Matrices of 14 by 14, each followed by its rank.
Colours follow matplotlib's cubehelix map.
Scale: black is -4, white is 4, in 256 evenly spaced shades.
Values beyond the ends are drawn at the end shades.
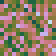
full rank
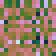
three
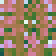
three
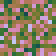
full rank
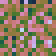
three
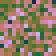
full rank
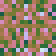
three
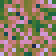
full rank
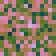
full rank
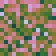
full rank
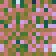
three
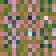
three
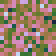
full rank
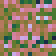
three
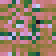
three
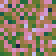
full rank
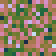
full rank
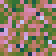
full rank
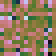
three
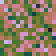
full rank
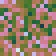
full rank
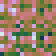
three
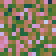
full rank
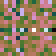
three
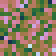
full rank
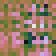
three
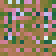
three
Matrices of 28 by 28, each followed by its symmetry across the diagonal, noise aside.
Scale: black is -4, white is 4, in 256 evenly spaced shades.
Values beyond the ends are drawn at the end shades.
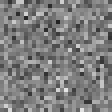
neither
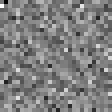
antisymmetric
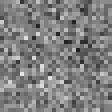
antisymmetric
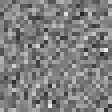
symmetric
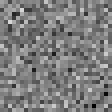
symmetric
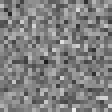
neither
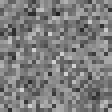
symmetric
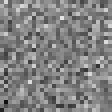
neither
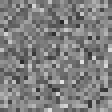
symmetric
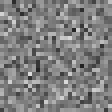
antisymmetric
